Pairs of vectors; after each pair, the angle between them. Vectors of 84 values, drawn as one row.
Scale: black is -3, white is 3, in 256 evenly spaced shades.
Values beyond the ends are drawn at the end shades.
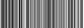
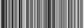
nearly parallel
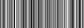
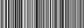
partly opposed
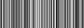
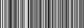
partly opposed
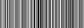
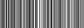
nearly opposite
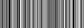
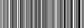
nearly opposite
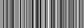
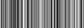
orthogonal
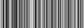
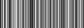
nearly opposite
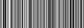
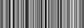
partly opposed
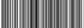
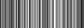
partly opposed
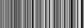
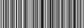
orthogonal
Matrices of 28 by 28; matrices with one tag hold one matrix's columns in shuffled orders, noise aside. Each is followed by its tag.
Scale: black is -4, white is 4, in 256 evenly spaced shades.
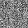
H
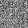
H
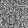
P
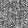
H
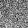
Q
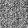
H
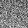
Q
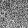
Q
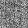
H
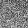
Q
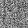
H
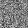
P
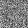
P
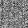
H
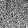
Q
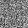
P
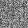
H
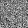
P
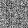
H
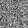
P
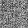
H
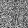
P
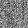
H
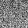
Q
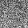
Q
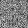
P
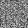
P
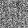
H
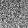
Q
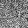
Q
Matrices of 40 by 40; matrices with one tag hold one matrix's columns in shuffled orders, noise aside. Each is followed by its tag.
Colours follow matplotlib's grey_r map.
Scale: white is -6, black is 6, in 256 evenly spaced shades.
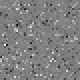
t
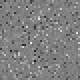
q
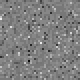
q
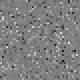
q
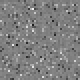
t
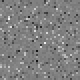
q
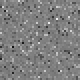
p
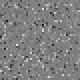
t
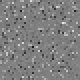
p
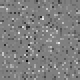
q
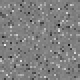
t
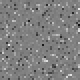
t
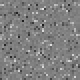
t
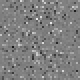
p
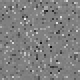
p
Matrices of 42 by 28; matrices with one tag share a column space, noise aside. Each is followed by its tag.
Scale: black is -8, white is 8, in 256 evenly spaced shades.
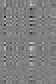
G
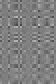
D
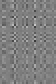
D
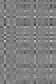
D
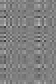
D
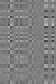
D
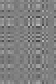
D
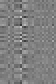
D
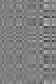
D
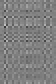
D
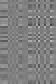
D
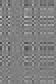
G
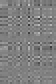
G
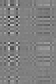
G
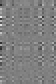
G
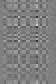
D
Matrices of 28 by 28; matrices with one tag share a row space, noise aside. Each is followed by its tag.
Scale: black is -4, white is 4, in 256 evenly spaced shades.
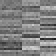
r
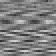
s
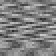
s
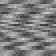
s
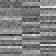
r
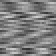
s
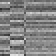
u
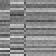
u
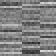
r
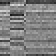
u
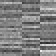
r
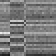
u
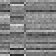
u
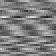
s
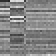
u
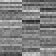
r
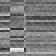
u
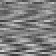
s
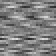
s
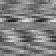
s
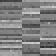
r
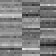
r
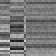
u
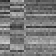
u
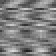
s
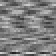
s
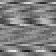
s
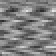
s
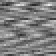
s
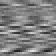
s
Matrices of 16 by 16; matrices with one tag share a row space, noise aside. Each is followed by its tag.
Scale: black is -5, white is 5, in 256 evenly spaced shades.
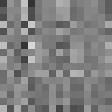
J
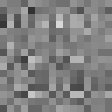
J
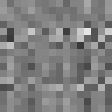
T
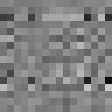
T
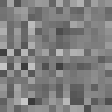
J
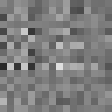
J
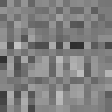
J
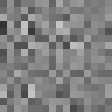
J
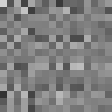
J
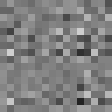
T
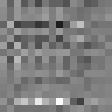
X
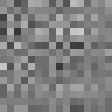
J
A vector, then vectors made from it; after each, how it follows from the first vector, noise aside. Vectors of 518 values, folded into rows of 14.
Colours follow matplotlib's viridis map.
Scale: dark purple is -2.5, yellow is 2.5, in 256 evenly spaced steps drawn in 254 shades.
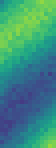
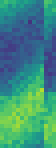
wrapped around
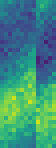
wrapped around
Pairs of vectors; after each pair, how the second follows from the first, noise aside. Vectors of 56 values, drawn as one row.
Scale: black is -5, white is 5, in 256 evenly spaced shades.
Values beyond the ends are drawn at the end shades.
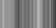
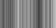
negated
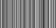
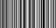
scaled up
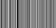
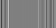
partly zeroed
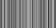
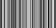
scaled up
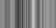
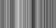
negated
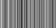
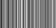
negated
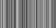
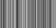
negated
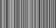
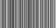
negated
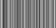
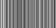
sign-scrambled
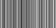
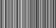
negated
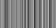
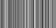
negated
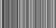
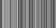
negated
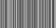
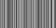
negated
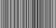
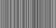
shrunk
